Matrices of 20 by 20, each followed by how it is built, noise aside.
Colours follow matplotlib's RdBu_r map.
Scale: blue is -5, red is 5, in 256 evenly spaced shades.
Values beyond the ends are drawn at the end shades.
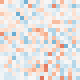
noise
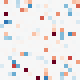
sparse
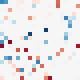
sparse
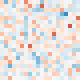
noise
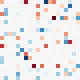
sparse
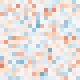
noise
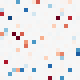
sparse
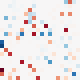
sparse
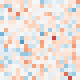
noise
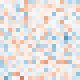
noise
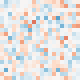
noise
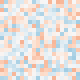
noise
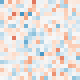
noise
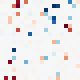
sparse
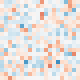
noise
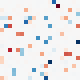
sparse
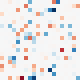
sparse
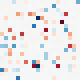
sparse
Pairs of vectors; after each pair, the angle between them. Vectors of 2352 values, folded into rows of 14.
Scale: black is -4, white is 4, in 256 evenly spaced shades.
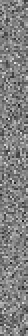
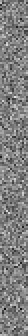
partly opposed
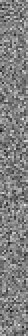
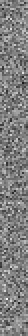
partly aligned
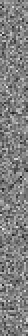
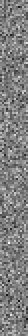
partly opposed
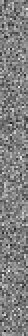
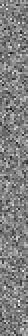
orthogonal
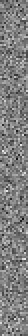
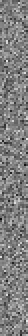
orthogonal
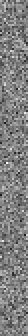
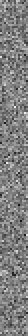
nearly parallel
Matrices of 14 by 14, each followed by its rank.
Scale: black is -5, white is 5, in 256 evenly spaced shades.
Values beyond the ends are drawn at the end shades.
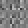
two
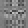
two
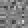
three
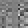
two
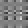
one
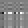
one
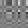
one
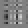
one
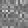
three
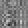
two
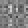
two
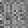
three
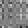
two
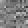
three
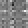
three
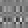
one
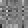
two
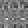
three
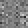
three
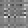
two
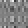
two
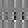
one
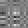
one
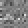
three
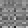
two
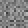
three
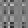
one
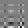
one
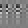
one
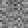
three
